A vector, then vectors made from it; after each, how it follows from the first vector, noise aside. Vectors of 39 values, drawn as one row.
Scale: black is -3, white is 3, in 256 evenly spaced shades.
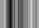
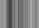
shrunk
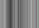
shrunk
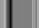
partly zeroed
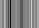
partly zeroed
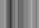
shrunk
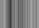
shrunk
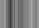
shrunk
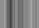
shrunk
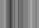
shrunk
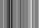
partly zeroed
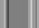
partly zeroed
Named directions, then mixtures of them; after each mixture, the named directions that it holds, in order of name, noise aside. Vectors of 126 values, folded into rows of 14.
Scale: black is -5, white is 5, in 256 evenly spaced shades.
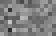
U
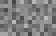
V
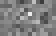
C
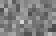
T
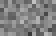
C, T, V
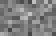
C, U, V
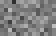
U, V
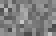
T, U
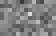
C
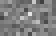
C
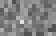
T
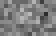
C, T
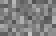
V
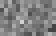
T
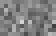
T, V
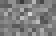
C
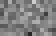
C, T, V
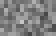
C, T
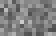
T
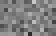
C, V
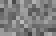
T, V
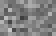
U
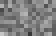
T, U, V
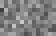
T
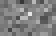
C, U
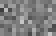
T, U
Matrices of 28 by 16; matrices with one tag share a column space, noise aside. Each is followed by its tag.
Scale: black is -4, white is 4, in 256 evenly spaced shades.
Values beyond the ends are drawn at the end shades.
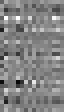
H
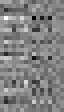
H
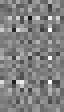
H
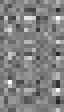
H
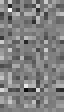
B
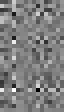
B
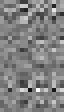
B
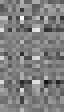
H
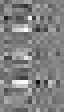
H
